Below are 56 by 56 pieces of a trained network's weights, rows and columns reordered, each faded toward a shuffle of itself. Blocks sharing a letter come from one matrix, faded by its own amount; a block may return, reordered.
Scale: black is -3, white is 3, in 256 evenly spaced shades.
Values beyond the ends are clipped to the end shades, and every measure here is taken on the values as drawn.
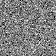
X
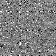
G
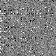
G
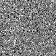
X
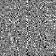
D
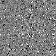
G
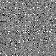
G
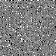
G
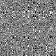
D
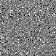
G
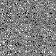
G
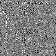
G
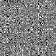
D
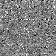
X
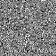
X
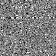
X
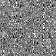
D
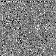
X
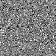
X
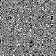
D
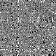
D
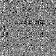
D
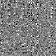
D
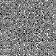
D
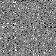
G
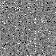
G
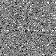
X
